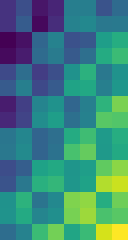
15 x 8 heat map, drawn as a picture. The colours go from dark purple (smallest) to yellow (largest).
Grain: checkered. Ninth with the lowest average: top left. Mirror symmetry: none. Ninth with the highest average: bottom right. Slope: up to the bottom right.
